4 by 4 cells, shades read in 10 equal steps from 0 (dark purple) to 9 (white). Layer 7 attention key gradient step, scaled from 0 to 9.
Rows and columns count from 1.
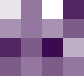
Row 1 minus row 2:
3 0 4 -2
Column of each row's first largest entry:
3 1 4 2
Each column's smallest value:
1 3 0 1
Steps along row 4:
up down up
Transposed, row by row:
8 5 1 3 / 4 4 3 4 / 9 5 0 3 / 1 3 6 4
